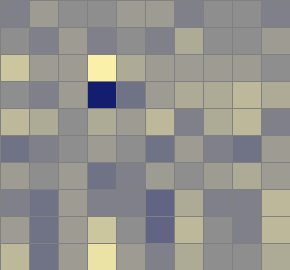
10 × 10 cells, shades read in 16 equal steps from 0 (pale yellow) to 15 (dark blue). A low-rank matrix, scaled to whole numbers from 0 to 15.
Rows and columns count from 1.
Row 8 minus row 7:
2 2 0 -1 0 4 -2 2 3 -2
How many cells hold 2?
0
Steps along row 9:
up down down up up down up up down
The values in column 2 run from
5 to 9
